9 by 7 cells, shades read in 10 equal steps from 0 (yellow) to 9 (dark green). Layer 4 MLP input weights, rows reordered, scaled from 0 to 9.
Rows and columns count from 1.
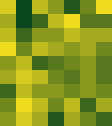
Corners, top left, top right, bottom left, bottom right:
1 0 4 7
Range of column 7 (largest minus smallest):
7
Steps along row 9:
down up up down up up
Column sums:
29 36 33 41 35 41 41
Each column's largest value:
7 9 7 8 8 7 7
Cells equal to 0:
4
